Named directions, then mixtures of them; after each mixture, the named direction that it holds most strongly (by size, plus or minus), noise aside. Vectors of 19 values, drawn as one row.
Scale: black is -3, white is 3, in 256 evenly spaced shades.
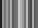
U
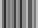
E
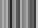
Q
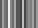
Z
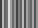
Z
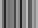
E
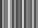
Z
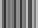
E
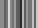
Z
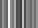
Z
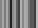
Q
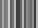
Z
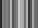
U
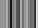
Q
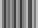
E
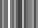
Z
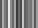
Z
